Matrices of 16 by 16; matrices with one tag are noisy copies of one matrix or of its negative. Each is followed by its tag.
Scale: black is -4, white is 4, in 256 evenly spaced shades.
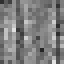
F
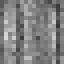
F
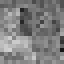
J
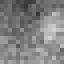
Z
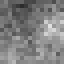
Z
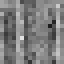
F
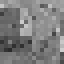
J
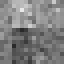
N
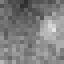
Z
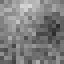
Z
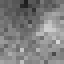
Z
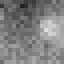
Z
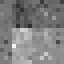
N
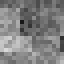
J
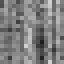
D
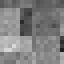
J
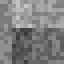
N
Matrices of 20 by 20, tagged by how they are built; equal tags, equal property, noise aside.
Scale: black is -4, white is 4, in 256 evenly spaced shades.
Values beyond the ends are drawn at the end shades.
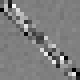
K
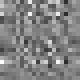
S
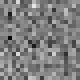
S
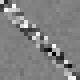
K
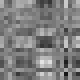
S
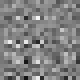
S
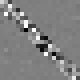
K
